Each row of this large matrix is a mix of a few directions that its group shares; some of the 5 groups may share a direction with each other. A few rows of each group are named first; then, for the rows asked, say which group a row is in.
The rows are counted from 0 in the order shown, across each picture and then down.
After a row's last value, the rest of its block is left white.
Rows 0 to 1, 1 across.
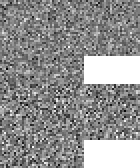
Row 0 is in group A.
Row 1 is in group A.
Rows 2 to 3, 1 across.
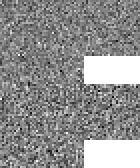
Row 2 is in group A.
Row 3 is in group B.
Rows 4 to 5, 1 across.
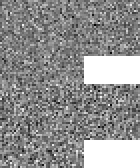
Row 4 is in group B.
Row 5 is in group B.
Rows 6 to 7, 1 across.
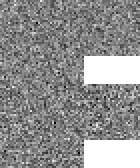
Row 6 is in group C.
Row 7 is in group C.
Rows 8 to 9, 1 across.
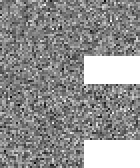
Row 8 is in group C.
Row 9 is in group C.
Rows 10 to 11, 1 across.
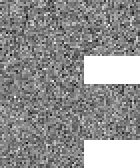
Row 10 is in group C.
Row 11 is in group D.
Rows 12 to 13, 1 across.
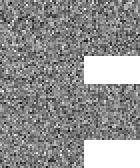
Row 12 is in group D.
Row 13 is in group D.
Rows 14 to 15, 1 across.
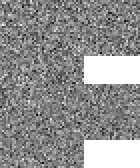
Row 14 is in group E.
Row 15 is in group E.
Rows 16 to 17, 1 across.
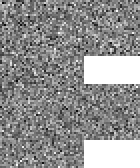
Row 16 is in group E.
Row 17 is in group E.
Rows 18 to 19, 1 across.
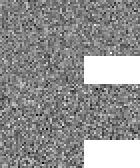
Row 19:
E
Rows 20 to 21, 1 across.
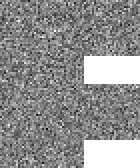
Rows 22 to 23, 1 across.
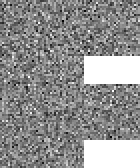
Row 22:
E
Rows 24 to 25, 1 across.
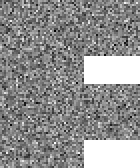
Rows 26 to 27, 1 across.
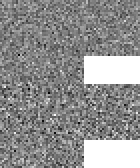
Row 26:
A
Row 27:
E
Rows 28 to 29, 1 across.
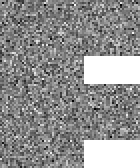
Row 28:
E
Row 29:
B
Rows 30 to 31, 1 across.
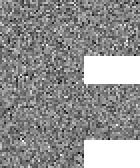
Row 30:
E
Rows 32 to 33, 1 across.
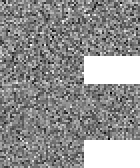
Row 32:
E
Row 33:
D
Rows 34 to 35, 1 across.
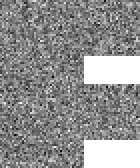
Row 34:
C
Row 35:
D
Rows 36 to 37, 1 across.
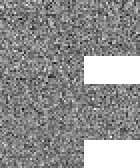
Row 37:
B
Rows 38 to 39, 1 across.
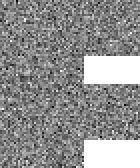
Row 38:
A
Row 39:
E
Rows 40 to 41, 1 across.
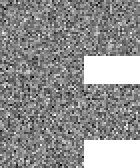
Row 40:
A
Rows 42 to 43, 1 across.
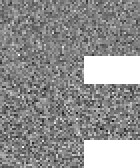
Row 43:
C
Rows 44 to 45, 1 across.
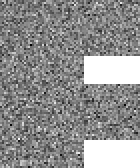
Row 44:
E
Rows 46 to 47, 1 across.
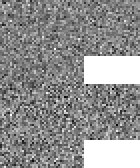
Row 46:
E
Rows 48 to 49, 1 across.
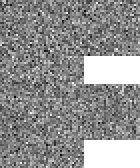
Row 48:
E
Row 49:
D
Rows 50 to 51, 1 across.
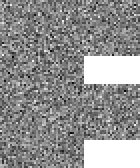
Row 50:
E
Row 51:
C
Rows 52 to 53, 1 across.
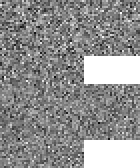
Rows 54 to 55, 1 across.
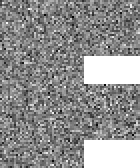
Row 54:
C
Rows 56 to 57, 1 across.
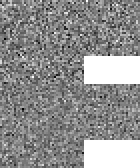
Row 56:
A
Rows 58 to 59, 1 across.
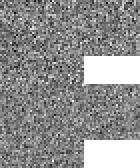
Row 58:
D
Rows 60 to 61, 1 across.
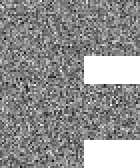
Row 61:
C
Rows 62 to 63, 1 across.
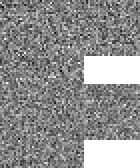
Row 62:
D
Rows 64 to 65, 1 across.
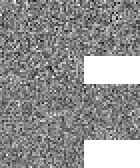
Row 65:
B
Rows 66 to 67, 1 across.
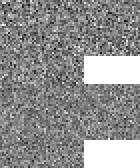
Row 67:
D
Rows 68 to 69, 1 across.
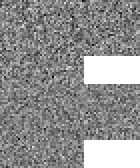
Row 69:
A
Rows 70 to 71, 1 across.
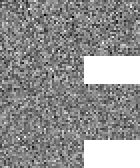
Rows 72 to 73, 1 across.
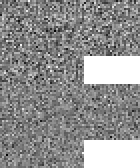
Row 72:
B
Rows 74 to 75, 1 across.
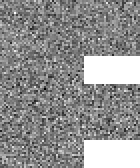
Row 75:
C
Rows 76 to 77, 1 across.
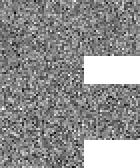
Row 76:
D
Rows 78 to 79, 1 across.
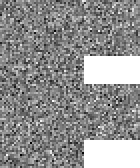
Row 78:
C
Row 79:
B
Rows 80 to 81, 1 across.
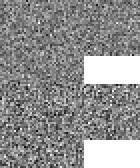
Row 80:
E
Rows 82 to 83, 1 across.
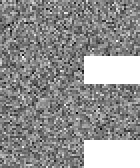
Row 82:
A
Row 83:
C
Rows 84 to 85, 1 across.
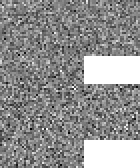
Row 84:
D
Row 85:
E
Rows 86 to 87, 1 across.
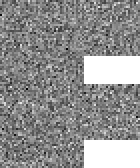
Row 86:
C
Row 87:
D
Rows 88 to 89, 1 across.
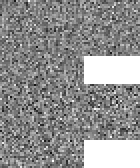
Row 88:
B
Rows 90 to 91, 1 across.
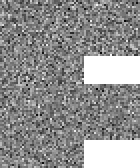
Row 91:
E
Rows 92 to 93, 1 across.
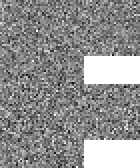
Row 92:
E
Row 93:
E
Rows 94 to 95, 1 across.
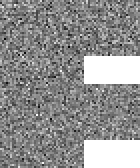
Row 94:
D
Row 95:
E
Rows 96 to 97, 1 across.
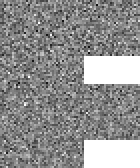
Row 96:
E
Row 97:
A
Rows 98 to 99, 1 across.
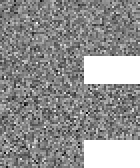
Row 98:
C
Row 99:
A
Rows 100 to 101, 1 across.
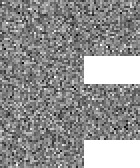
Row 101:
E
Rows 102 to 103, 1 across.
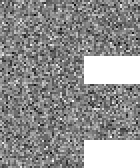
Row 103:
B
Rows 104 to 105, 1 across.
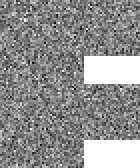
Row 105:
E
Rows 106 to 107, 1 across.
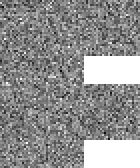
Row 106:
D
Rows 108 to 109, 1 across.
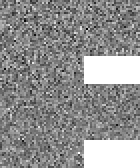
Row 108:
A
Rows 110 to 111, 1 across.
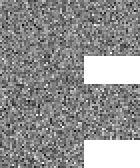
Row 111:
E
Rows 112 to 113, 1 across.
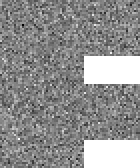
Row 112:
B
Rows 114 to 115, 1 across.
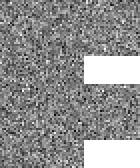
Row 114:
D
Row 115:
E
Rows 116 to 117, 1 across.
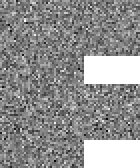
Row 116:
A
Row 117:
C
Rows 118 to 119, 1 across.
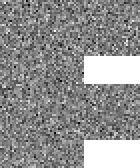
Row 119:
E
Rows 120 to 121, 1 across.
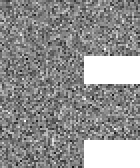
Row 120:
D
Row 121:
E
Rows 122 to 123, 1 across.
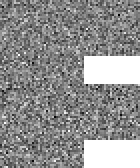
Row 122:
A
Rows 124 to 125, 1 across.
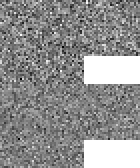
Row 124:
D
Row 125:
D
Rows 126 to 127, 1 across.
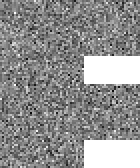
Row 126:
D
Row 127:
B
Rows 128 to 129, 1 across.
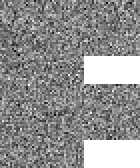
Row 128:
D
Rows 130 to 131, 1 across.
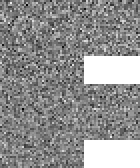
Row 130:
D
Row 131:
B
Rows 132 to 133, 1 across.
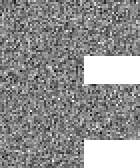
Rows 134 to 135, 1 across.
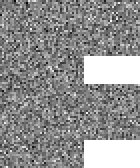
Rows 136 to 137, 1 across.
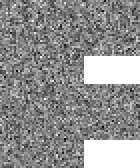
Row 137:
C
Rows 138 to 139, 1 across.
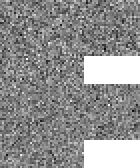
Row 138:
D
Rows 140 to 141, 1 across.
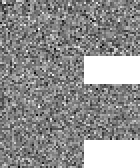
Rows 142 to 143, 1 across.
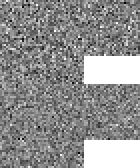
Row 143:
A
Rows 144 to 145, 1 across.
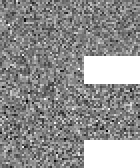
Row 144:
A
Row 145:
C
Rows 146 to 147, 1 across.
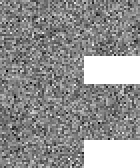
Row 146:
B
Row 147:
D
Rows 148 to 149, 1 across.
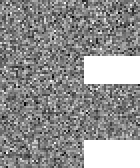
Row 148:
C
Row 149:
A
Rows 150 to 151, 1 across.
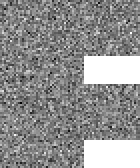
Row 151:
D
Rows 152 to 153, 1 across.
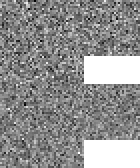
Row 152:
C
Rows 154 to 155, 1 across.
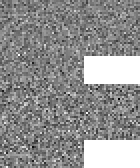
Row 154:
A
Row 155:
A
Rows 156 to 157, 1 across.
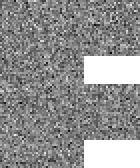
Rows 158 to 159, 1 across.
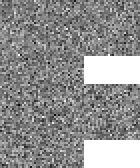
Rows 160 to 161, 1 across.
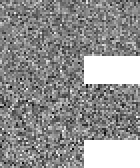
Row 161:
D
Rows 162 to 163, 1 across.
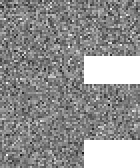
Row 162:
D
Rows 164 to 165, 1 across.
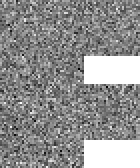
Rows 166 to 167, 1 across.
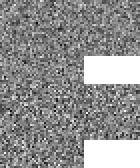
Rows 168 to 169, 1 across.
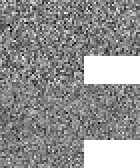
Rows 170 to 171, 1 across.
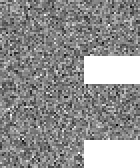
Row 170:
C
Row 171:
A
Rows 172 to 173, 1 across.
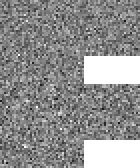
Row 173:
C
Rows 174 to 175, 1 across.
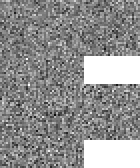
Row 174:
D
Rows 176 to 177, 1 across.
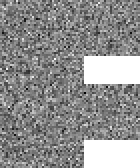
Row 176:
A
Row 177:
D
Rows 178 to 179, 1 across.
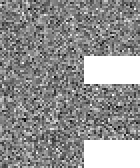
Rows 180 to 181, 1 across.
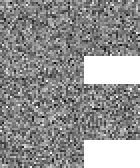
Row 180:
D
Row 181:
C
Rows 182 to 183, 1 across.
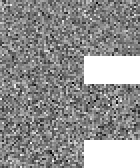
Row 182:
E
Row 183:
B
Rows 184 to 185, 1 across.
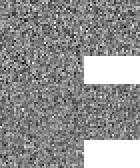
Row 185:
B
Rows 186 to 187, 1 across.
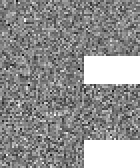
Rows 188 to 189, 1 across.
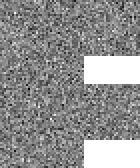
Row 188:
D
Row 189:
E
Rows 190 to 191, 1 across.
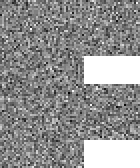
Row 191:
E
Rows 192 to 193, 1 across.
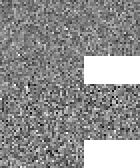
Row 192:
D
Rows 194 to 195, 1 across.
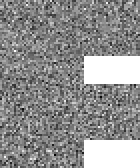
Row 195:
B
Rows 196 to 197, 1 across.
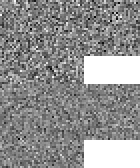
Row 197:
A
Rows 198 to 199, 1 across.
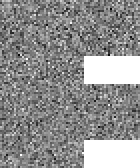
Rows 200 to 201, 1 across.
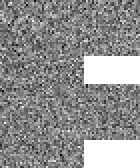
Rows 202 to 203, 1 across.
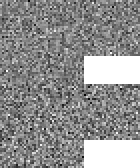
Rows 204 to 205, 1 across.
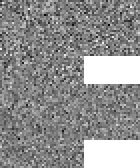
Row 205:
D
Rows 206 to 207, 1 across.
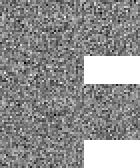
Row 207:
B
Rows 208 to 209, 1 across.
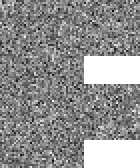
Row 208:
E
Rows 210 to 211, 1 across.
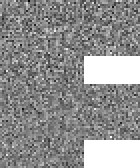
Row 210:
B
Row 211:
B
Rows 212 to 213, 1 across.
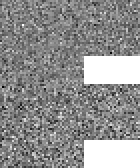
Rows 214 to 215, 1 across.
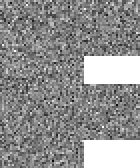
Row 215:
C
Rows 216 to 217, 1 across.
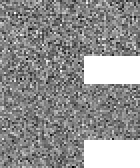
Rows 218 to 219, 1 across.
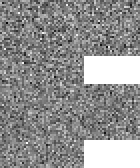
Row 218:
C
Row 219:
D
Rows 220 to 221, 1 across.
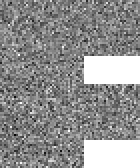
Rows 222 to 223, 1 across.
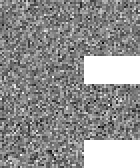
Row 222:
C
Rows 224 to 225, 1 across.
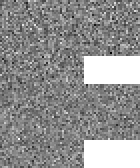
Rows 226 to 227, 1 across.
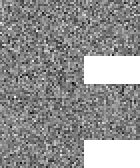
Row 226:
E
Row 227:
D
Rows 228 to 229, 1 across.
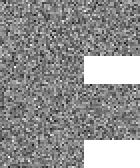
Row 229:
E
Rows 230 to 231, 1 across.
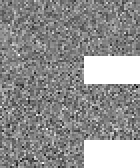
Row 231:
E
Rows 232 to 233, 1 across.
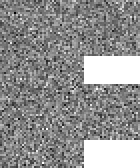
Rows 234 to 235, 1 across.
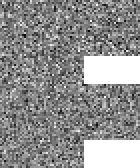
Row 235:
C
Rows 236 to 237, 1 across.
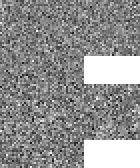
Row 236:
E
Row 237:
B
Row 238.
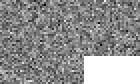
